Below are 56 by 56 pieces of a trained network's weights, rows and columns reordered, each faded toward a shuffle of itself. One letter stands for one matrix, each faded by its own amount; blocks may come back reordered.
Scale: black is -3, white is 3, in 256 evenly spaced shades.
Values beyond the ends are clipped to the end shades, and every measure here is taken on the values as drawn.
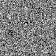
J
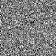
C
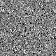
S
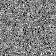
S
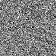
J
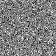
S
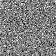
S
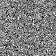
S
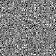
C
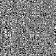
C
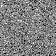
S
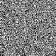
C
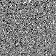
S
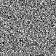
J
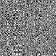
C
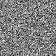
J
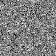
J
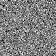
J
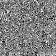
S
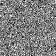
J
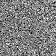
S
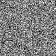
J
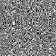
C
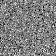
S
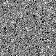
S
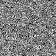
J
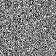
S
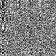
C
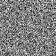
J
